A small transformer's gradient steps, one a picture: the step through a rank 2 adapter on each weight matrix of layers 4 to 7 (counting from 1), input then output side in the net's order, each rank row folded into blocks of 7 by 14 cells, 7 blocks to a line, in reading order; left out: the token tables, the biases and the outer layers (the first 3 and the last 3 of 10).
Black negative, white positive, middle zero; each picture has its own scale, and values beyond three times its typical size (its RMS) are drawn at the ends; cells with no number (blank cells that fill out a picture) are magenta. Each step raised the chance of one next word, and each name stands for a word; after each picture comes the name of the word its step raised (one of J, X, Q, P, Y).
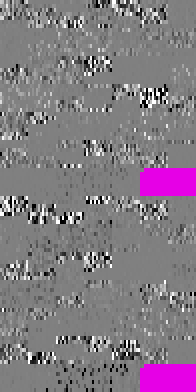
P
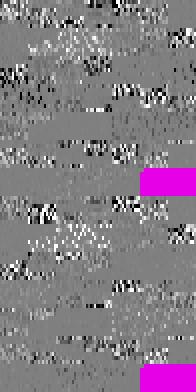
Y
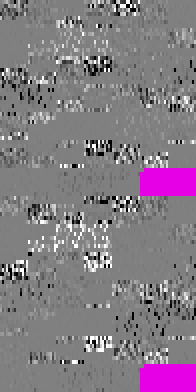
Y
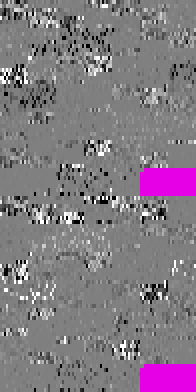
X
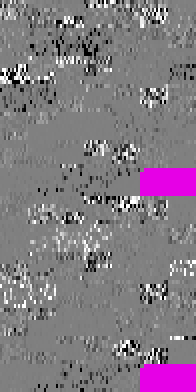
X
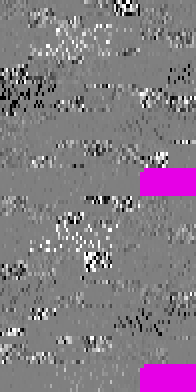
Y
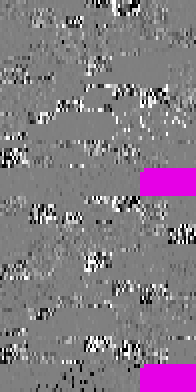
P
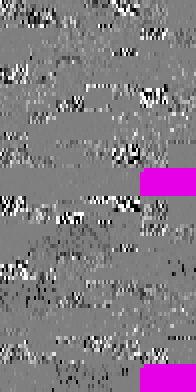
P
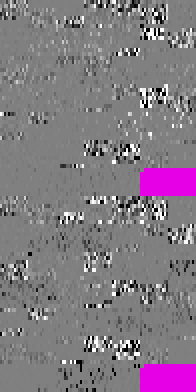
P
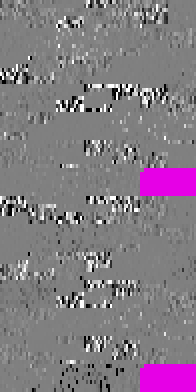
P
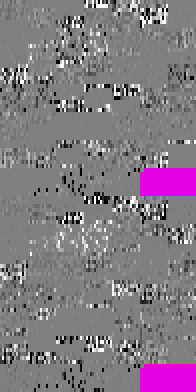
X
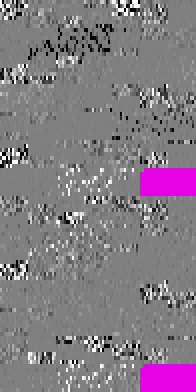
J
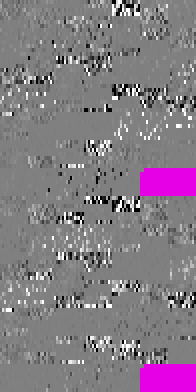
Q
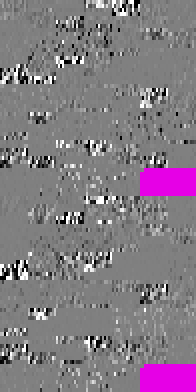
J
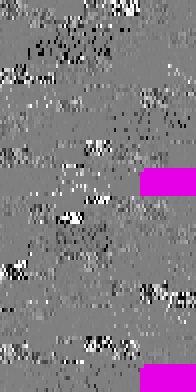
J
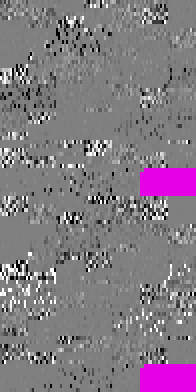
X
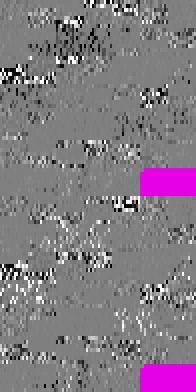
X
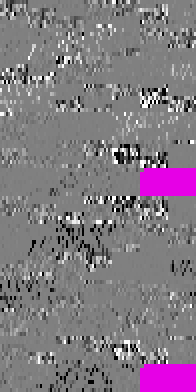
P
